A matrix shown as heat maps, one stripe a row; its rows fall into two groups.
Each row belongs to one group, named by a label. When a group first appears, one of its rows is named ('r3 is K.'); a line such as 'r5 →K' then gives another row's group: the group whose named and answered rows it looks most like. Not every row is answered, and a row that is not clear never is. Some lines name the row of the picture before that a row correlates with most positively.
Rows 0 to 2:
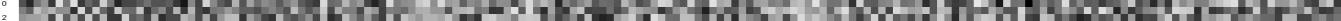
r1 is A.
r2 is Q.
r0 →Q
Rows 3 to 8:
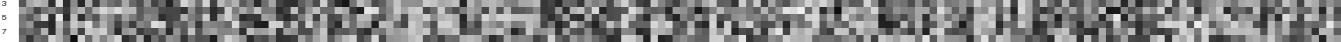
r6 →Q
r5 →Q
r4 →A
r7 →Q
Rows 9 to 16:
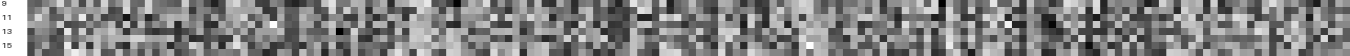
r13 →Q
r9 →A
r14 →A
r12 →A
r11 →Q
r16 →Q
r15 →Q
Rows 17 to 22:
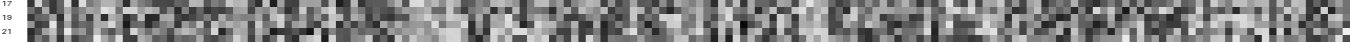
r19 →Q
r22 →Q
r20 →Q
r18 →A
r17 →Q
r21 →Q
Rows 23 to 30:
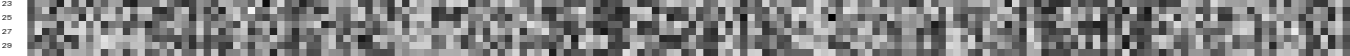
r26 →Q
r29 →A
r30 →Q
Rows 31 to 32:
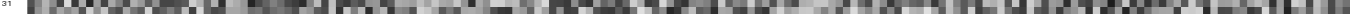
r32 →A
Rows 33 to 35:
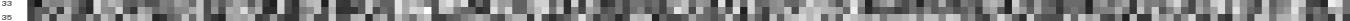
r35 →A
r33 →Q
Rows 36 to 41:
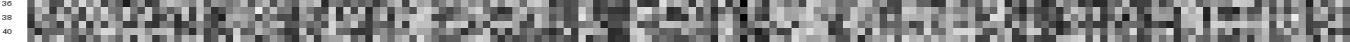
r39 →Q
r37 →A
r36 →Q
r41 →A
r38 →A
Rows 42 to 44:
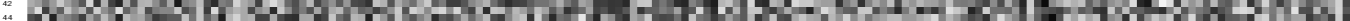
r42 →A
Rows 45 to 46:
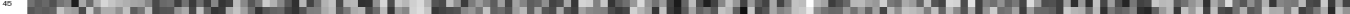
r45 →A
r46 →A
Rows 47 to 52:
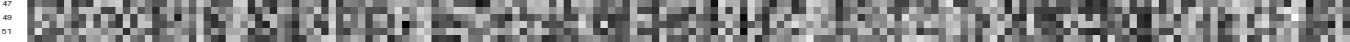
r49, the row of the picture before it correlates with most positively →46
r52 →A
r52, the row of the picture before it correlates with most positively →46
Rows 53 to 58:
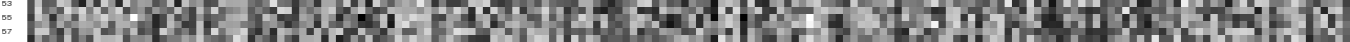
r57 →Q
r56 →A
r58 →Q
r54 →Q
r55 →A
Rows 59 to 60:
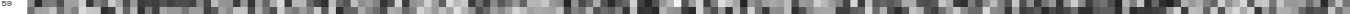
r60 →Q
